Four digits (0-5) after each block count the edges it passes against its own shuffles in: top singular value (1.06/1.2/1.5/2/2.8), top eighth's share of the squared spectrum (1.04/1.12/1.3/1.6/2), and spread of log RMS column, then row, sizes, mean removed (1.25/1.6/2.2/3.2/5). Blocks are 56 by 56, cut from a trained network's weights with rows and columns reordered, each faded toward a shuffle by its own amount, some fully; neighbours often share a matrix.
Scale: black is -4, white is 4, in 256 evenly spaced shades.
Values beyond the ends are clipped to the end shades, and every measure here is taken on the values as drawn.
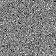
0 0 0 0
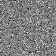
1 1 0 0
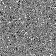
0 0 0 0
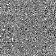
2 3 2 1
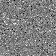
0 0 0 0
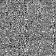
2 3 2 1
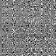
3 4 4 2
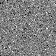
0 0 0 0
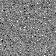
0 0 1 0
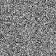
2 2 0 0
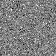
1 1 0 0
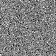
0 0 0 0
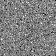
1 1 0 0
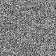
3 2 1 0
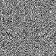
3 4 2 1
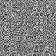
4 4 2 1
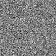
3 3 1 0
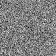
0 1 0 0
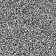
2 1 0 0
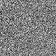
2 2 0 0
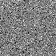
1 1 0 0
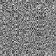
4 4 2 1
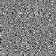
3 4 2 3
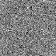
2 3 0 2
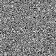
2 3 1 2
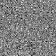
2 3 1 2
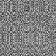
4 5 3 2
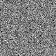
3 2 1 0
